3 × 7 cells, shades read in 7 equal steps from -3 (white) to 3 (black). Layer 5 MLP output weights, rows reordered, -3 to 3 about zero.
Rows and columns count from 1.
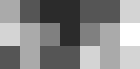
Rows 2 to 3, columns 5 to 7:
0 -1 -3 / -2 -1 -2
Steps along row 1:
up up same down same down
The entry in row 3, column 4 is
1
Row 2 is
-2 -1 0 2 0 -1 -3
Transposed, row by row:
-1 -2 1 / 1 -1 -1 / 2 0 1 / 2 2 1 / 1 0 -2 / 1 -1 -1 / -2 -3 -2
